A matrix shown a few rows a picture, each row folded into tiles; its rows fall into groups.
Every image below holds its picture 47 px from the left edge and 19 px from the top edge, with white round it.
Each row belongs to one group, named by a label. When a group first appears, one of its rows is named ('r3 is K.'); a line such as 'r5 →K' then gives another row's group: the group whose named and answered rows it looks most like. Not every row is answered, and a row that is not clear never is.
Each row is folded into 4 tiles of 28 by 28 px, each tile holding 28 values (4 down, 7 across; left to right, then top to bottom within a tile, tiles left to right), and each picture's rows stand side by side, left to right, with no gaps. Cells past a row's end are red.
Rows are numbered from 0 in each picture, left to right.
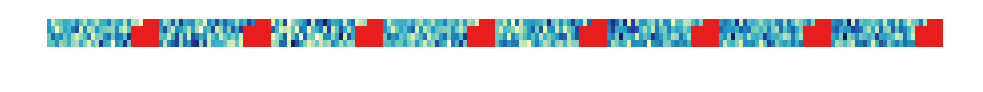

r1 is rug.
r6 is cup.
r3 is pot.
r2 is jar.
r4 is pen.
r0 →pot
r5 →cup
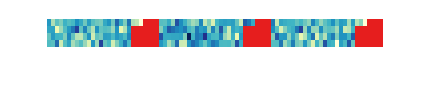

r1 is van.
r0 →pot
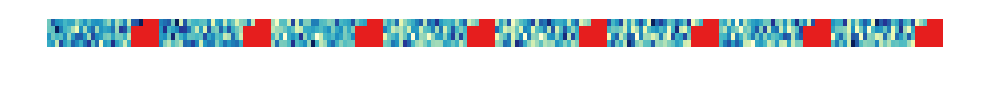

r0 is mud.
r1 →cup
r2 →pen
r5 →jar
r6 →pen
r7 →jar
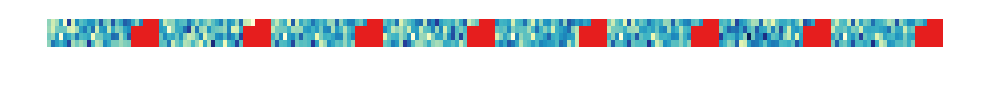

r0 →pen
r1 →pot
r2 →pen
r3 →jar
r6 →van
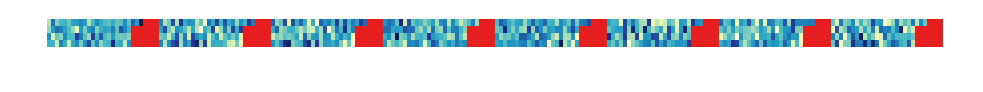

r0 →mud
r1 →rug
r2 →rug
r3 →cup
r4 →mud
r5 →van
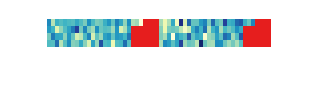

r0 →pot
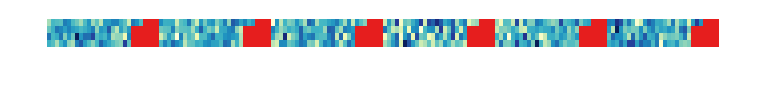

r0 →van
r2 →van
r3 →jar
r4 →pen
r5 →mud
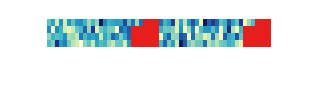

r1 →jar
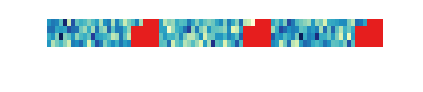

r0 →cup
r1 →pot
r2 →van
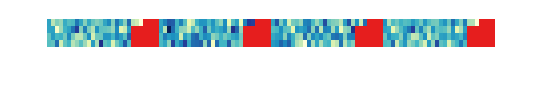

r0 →pot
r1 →mud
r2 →pen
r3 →pot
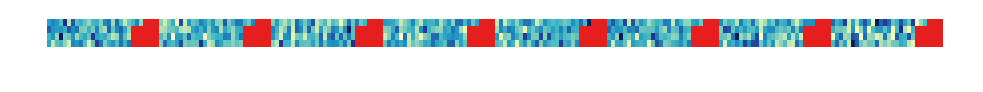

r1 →pen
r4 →mud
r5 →cup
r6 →rug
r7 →jar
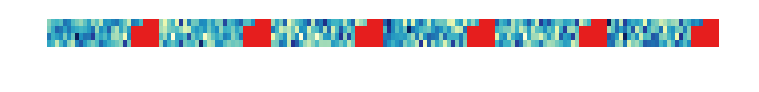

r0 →van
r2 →jar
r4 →jar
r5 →van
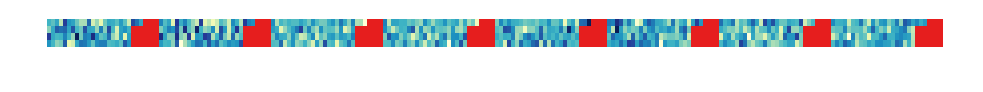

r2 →pot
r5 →mud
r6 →jar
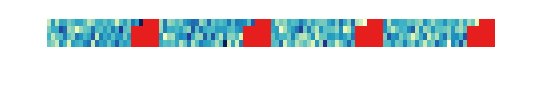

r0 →mud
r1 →mud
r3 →pot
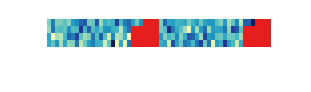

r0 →mud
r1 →mud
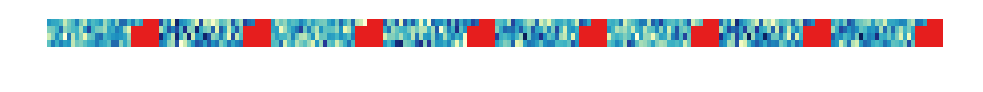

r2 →pot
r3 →rug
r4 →van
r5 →jar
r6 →van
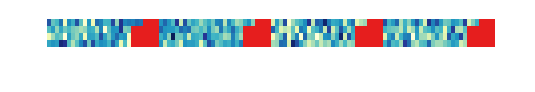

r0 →rug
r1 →cup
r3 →jar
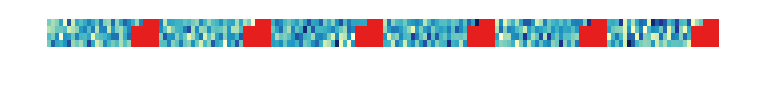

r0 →pen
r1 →pot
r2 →mud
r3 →mud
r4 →mud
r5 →jar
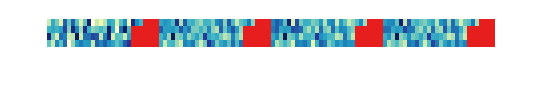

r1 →cup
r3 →cup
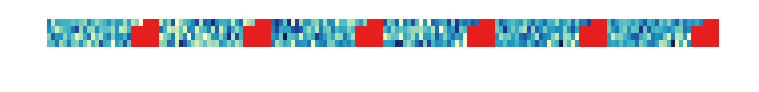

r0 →pot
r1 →jar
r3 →rug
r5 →mud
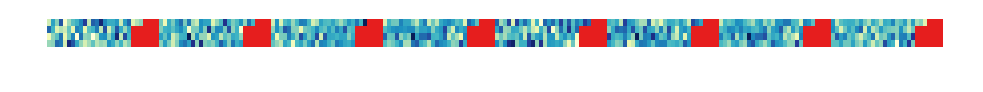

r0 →jar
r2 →mud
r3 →van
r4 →rug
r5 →van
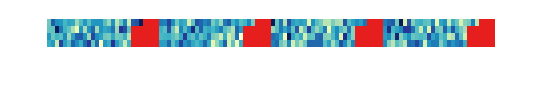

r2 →van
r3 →cup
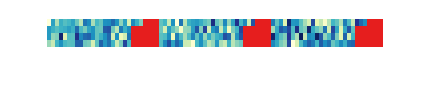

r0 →van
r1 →pen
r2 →van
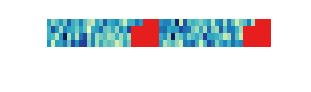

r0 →rug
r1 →cup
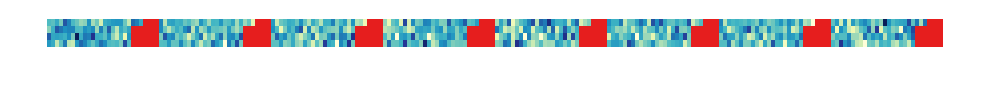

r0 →van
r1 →pot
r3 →pen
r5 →jar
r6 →pot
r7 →pen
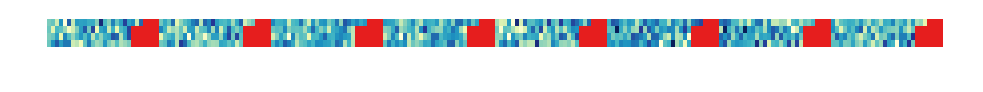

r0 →pen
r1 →jar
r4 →pen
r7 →pot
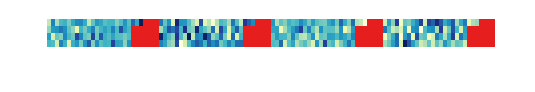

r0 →mud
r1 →van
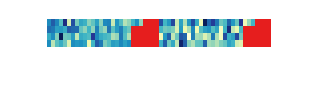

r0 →cup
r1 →jar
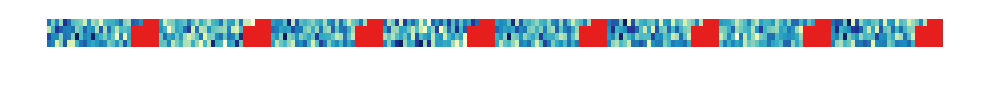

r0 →van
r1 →pot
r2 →cup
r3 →rug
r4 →cup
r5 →cup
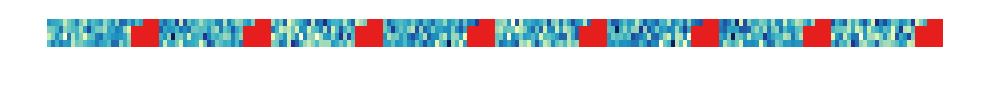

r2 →jar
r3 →mud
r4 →pen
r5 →mud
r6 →cup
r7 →jar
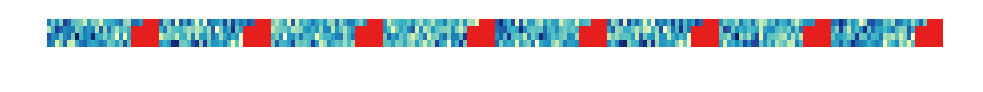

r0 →van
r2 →pen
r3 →pot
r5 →rug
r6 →rug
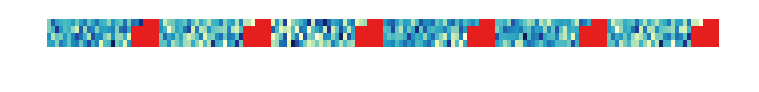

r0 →mud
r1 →pot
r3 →mud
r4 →van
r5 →pot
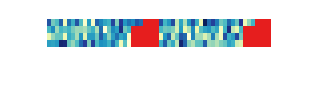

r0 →rug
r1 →jar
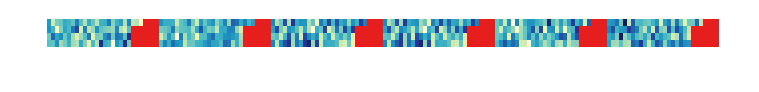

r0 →pot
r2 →rug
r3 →rug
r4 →pen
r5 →cup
